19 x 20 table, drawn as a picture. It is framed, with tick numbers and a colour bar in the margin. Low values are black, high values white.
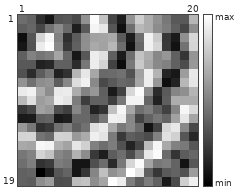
Mirror symmetry: none. Ninth with the lowest average: top left. Average level on the scale: 50%. Rings: centred on the top left. Odd rows or columns: none.
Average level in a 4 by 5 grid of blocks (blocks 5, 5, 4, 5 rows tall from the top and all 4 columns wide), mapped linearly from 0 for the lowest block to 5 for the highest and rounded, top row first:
10441
34152
11505
22241
